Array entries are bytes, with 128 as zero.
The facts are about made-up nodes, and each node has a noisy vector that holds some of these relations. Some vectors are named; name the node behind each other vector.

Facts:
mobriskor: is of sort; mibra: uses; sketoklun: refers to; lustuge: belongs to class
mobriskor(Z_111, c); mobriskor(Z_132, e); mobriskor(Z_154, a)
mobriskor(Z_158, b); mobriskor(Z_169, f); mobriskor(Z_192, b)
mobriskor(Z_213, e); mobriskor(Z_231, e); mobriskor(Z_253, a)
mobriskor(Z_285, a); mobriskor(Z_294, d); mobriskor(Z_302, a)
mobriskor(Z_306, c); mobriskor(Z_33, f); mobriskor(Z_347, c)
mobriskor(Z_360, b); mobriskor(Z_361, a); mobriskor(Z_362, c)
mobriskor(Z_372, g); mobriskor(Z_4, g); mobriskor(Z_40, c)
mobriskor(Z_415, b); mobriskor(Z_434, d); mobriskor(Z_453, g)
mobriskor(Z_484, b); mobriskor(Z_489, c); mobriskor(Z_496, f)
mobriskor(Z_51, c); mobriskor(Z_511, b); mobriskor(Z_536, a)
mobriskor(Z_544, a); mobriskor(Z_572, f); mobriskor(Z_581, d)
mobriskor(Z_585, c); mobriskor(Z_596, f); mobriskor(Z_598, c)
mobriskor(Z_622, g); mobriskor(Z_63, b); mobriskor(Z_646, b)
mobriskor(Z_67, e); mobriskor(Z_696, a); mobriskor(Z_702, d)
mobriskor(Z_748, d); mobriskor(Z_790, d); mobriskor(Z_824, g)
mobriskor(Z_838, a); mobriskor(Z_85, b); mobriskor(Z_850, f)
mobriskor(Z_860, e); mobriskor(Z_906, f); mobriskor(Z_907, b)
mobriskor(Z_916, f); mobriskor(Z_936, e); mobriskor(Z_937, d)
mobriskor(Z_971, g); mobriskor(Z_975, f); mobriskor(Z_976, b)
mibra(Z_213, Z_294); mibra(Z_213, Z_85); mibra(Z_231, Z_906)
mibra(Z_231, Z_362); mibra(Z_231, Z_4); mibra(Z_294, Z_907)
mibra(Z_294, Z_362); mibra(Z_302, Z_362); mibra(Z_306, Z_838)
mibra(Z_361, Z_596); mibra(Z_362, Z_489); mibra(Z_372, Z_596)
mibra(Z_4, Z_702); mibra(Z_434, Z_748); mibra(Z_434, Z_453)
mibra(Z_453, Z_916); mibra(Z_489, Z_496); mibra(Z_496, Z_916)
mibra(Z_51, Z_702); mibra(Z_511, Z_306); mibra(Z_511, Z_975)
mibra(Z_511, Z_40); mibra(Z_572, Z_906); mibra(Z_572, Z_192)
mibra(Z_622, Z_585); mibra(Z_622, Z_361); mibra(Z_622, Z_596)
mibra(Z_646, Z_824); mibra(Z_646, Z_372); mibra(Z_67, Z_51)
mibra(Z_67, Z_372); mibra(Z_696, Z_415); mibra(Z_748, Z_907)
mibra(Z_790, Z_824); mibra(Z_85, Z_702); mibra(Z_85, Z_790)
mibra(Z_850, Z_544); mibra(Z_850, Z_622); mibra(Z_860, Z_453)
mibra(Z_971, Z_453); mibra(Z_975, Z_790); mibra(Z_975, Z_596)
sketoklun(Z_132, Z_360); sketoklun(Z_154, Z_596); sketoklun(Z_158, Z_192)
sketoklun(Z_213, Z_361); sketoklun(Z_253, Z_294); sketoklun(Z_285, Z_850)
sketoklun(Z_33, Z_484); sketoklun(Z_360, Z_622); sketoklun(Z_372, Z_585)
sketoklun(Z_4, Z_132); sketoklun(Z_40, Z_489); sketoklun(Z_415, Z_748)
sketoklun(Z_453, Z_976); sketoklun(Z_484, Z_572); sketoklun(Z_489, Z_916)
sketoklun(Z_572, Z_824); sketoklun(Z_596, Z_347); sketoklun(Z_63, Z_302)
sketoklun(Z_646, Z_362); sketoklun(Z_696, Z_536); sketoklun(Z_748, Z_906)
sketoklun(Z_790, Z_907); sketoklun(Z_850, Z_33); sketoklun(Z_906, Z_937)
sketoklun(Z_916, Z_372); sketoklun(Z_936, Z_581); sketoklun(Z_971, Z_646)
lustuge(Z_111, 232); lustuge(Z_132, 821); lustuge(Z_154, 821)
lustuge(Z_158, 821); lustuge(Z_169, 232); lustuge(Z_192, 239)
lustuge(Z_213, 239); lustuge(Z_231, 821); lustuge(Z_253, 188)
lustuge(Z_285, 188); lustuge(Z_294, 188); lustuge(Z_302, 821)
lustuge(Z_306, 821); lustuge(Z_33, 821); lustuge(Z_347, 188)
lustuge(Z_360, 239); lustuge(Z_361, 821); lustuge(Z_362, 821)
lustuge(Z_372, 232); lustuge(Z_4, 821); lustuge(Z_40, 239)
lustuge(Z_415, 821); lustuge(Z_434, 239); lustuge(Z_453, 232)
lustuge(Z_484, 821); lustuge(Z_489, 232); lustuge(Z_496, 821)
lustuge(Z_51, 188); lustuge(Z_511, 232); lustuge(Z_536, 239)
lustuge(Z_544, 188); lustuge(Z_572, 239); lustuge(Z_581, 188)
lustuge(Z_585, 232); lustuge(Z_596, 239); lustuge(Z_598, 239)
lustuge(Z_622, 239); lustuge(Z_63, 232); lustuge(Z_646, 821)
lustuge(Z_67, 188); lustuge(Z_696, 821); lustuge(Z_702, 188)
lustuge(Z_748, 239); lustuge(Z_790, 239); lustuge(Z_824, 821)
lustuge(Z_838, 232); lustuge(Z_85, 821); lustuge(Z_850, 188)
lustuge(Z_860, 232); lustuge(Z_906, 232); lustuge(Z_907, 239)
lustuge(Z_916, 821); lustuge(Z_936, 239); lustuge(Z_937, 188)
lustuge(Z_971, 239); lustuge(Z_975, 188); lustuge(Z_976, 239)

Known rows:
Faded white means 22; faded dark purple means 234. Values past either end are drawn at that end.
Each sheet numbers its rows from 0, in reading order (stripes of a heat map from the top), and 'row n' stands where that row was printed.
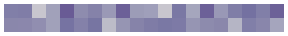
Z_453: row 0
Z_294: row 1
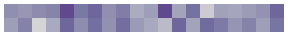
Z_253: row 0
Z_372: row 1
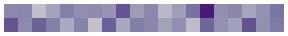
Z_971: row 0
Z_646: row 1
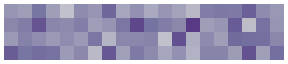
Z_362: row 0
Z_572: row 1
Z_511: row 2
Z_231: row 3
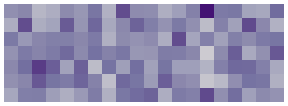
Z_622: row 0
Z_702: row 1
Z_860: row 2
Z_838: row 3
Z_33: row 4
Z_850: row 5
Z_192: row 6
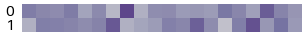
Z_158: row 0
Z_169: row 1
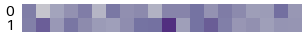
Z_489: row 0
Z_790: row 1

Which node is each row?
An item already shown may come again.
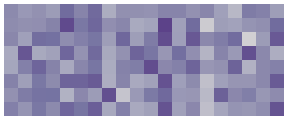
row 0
Z_67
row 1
Z_253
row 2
Z_536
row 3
Z_702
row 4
Z_596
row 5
Z_544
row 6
Z_916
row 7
Z_544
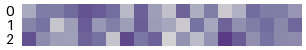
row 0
Z_285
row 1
Z_453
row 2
Z_824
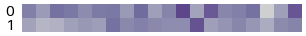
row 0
Z_536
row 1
Z_585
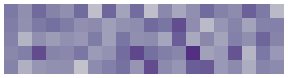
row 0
Z_484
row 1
Z_906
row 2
Z_111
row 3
Z_572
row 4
Z_40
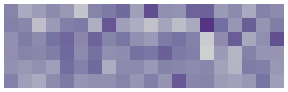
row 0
Z_40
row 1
Z_4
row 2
Z_838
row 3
Z_975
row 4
Z_67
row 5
Z_63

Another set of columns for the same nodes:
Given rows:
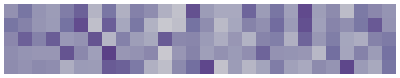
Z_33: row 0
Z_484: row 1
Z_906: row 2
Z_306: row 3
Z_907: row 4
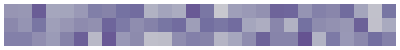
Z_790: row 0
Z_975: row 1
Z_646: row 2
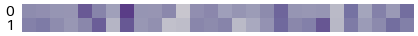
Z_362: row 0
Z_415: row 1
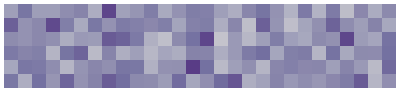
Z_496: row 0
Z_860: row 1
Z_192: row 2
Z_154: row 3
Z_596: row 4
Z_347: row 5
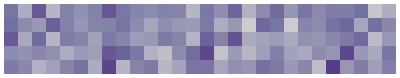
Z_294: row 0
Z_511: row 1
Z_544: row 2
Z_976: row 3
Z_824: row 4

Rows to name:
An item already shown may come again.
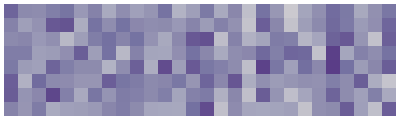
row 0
Z_838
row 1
Z_585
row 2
Z_622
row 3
Z_4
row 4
Z_372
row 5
Z_67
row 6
Z_860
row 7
Z_536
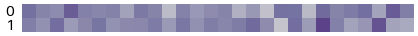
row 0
Z_63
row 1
Z_850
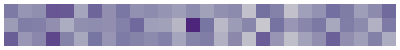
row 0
Z_111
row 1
Z_572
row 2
Z_860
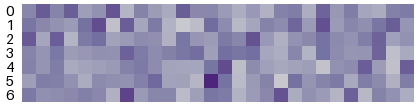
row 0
Z_906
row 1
Z_484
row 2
Z_285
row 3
Z_975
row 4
Z_536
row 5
Z_572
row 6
Z_231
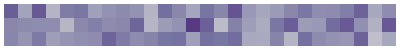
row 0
Z_253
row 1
Z_971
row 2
Z_975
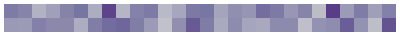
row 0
Z_824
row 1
Z_598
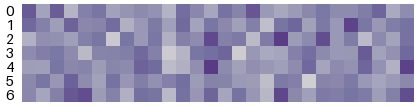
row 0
Z_253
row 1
Z_453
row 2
Z_916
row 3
Z_360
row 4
Z_40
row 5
Z_169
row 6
Z_489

